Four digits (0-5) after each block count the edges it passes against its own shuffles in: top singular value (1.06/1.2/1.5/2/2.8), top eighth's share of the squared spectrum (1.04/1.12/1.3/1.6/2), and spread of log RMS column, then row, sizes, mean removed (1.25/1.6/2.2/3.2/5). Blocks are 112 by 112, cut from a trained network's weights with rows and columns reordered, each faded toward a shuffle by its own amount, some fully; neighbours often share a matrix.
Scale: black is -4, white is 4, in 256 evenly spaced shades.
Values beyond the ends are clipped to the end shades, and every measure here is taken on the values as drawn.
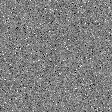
0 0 0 0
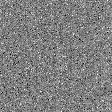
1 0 0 0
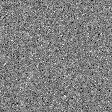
0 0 0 0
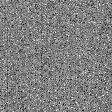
1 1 0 1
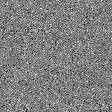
1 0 0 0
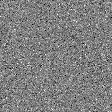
0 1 0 0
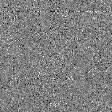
3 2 1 1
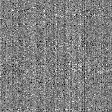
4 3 1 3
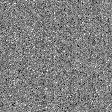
1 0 0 0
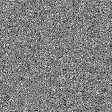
0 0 0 0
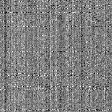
4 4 2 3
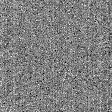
2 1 0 0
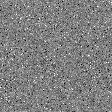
0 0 0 0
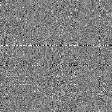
4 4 3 2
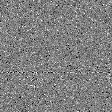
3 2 1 1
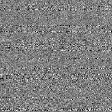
3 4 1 4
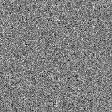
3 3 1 1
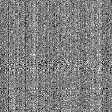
4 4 2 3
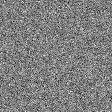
0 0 0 0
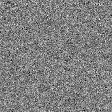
2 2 0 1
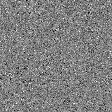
1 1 0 1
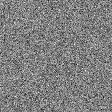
1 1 0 0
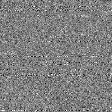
2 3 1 3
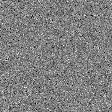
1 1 0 1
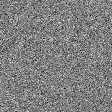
1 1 0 0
